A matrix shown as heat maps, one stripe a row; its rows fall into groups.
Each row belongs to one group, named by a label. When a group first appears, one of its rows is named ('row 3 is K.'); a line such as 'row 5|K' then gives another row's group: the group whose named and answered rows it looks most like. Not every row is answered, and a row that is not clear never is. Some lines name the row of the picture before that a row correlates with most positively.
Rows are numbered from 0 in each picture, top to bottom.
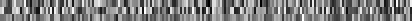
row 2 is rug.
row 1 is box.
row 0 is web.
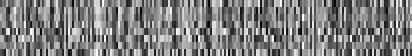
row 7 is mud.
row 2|web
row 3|web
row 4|mud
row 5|web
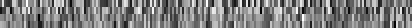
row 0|box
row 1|rug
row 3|web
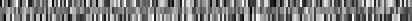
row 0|box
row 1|mud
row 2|mud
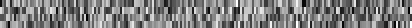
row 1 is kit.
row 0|rug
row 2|mud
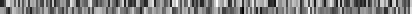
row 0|mud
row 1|web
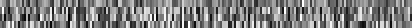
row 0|web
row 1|box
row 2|box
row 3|mud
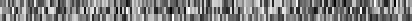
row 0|rug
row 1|kit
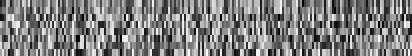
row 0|rug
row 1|rug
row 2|mud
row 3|box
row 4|mud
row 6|kit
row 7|box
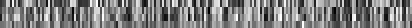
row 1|rug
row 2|rug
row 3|rug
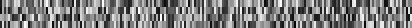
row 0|rug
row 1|box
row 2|kit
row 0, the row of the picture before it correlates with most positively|2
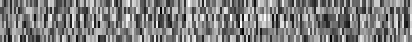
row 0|kit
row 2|kit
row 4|web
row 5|box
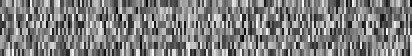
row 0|rug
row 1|web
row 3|mud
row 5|web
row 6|kit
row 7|mud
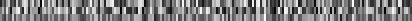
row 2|mud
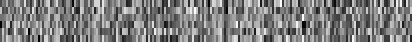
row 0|rug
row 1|kit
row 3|rug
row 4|box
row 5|rug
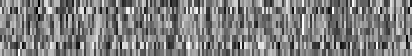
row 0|rug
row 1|kit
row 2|web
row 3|web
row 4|rug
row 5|box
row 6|kit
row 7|kit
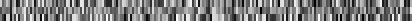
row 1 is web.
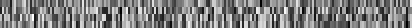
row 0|web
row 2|kit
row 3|kit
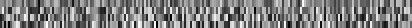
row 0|rug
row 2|mud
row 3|box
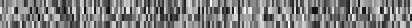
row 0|kit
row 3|kit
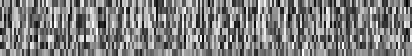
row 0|kit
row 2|box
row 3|box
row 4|mud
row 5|kit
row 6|mud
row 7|web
